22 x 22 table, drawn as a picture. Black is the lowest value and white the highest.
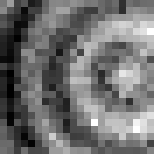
Slope: up to the right. Odd rows or columns: none. Histogram: bell-shaped. Rings: centred on the middle right.
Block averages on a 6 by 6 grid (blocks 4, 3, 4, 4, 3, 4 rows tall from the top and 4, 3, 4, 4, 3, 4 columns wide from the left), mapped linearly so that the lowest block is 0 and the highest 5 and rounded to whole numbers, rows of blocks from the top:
1 2 3 2 3 4 / 0 3 1 4 4 5 / 1 2 2 3 3 4 / 0 2 2 3 3 3 / 0 3 1 4 4 5 / 1 2 3 2 3 4
